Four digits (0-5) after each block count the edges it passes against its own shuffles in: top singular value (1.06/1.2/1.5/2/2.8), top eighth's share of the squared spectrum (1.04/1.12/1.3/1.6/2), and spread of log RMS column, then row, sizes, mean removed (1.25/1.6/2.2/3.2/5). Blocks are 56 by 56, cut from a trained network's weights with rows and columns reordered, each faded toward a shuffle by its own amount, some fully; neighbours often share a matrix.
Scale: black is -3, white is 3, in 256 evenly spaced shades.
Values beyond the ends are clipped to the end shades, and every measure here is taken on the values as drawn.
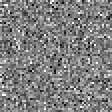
2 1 0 0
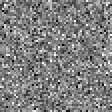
0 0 0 0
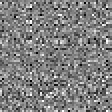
4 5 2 3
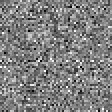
3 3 0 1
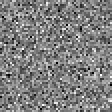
1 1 0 1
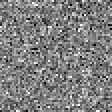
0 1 0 0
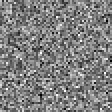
2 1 0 0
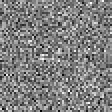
4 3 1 1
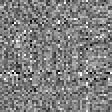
4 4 2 2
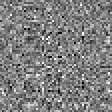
4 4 2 1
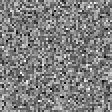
0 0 0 1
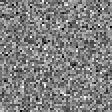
1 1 0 0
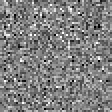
3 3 2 2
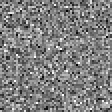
0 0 0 0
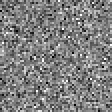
0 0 0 0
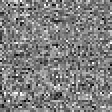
3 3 2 2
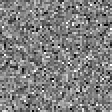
0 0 0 0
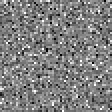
0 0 0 0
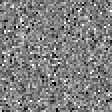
0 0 0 0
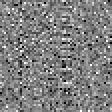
3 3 1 1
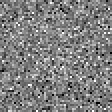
1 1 0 0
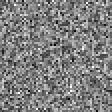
1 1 0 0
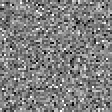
2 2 0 0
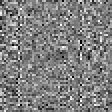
4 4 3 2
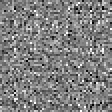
4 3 2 1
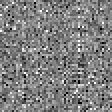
3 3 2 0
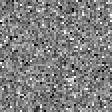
1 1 0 0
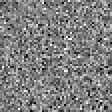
3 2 0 0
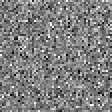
2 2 1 1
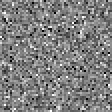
1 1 0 0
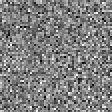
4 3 1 1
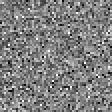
1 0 0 0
